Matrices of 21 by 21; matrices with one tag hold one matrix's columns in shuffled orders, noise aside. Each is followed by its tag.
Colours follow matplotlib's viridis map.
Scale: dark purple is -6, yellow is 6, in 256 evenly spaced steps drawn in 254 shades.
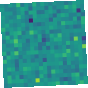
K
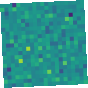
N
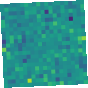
K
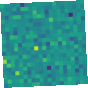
N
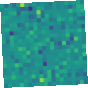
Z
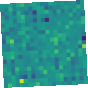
K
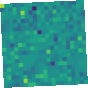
Z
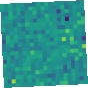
K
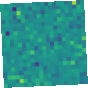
Z
